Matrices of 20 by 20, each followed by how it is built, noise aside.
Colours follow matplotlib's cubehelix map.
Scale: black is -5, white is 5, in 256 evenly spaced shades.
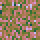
low rank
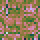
low rank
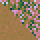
upper triangular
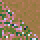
lower triangular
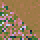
lower triangular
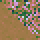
upper triangular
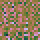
low rank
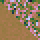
upper triangular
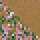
lower triangular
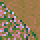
lower triangular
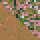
upper triangular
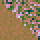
upper triangular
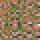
low rank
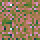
low rank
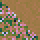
lower triangular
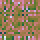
low rank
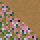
lower triangular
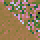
upper triangular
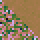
lower triangular
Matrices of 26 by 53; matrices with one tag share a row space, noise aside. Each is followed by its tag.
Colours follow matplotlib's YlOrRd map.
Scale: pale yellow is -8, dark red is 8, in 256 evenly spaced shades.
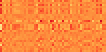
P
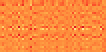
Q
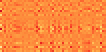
P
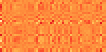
P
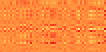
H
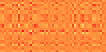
Q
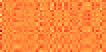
P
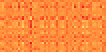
Q
